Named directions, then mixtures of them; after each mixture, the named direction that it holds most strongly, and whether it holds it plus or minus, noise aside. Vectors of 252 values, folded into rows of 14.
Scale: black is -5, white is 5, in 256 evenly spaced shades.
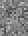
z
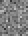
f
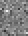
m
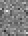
m, plus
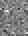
m, plus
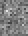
z, minus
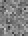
z, minus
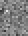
m, plus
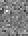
m, plus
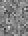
z, plus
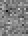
z, plus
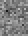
z, plus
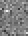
m, plus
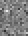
m, plus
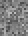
z, minus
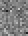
m, minus
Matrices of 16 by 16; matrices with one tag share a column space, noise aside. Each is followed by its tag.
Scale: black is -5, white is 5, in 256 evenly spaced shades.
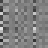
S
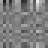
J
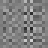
S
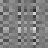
S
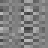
S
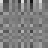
J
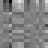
J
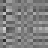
S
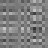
S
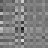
S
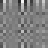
J
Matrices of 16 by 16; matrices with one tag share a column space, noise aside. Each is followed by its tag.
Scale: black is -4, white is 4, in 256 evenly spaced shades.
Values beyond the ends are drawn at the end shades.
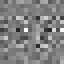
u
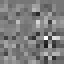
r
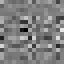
u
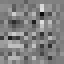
r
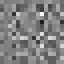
r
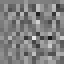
r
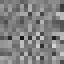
r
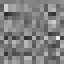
r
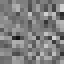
r
